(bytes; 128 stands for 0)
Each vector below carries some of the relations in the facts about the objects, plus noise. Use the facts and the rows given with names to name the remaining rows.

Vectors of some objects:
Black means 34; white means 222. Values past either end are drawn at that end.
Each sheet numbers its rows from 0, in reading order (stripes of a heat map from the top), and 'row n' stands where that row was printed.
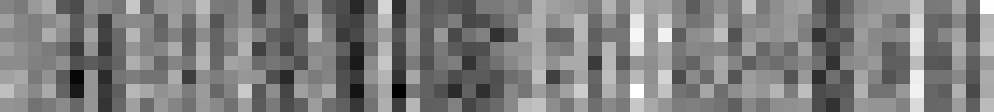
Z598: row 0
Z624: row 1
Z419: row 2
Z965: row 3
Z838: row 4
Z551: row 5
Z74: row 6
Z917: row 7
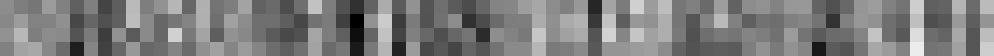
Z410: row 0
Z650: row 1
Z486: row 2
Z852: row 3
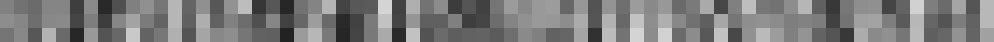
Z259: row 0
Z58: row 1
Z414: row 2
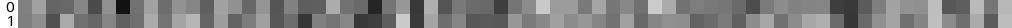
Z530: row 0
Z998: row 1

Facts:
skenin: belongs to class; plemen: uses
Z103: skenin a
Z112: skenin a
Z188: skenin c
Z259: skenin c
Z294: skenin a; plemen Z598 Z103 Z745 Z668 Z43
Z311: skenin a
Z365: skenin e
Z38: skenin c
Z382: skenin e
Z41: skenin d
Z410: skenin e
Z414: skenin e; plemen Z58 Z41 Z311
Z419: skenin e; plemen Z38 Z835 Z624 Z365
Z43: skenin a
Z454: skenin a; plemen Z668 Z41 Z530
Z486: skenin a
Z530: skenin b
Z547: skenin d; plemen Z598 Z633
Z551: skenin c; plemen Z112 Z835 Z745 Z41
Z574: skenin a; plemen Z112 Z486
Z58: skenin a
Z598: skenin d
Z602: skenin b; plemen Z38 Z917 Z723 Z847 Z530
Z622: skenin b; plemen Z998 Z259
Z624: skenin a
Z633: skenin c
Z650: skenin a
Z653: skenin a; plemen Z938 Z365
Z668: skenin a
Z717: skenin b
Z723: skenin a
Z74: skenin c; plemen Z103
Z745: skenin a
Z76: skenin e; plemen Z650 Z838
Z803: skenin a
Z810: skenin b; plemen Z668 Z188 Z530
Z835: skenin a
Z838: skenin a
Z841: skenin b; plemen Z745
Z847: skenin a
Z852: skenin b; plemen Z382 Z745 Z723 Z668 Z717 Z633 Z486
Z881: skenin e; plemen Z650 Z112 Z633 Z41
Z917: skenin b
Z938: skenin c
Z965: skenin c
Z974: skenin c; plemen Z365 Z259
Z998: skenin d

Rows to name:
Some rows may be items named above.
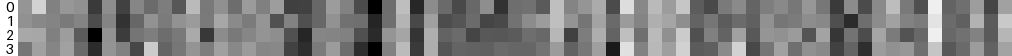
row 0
Z574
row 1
Z717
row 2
Z551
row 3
Z881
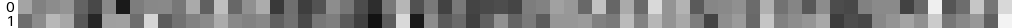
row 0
Z938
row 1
Z547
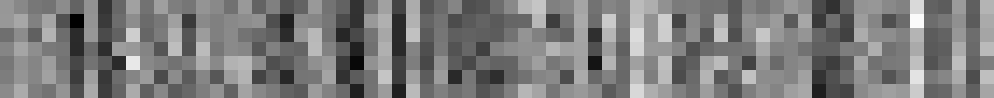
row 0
Z917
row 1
Z551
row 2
Z414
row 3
Z668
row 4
Z76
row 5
Z974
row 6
Z602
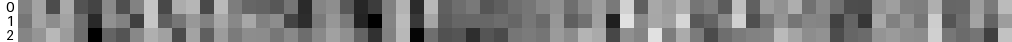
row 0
Z41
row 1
Z881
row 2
Z294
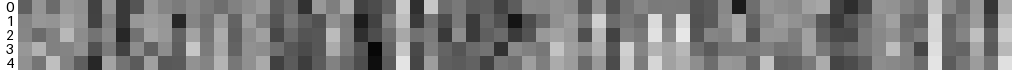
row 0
Z622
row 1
Z653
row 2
Z365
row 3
Z486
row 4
Z633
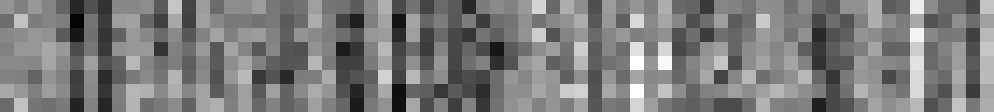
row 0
Z745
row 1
Z454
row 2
Z841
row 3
Z653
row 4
Z419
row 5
Z259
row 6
Z103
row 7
Z810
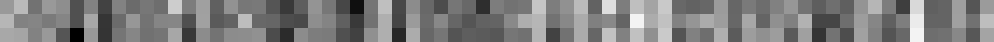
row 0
Z112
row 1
Z38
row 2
Z551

